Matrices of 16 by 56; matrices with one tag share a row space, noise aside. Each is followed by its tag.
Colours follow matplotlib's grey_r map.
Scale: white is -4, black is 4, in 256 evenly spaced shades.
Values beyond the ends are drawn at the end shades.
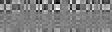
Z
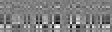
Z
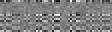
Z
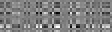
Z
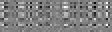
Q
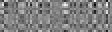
Q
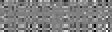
Q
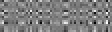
Q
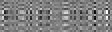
Q
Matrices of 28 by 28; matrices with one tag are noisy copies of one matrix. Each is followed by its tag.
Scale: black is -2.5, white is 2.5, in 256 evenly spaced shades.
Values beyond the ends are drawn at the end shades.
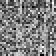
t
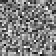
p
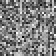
t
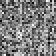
t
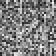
t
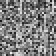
t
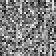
t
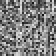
t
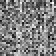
t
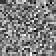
p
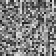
t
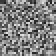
p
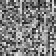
t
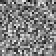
p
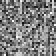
t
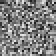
p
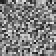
p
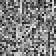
t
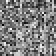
t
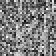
t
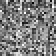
t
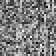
t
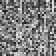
t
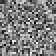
p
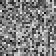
t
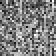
t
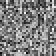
t
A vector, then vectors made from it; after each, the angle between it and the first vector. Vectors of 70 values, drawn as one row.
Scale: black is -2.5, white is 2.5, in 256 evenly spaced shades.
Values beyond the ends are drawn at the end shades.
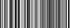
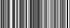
nearly opposite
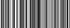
nearly opposite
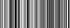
nearly parallel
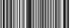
orthogonal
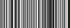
partly aligned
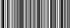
partly opposed
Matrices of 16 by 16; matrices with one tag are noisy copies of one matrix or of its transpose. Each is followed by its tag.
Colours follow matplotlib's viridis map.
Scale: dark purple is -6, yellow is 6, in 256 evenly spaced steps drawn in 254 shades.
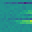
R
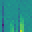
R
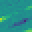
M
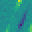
M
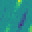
M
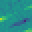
M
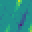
M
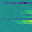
R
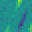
M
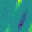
M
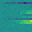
R
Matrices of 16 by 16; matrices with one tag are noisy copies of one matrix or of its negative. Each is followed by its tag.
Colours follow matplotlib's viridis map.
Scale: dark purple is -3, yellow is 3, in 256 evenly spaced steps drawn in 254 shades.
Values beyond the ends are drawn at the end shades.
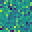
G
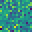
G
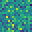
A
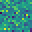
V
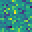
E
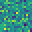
V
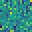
G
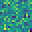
V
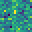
E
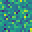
V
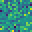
G
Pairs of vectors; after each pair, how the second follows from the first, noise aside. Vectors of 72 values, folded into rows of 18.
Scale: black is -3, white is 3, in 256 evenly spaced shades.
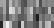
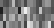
wrapped around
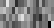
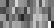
negated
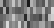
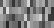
negated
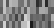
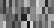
sign-scrambled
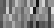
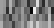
negated
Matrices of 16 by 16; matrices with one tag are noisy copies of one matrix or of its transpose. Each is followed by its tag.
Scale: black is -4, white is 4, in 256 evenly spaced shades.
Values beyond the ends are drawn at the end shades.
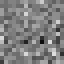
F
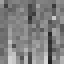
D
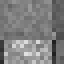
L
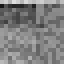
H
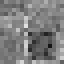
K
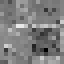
K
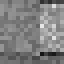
L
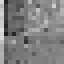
H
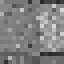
L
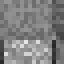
L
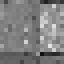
L
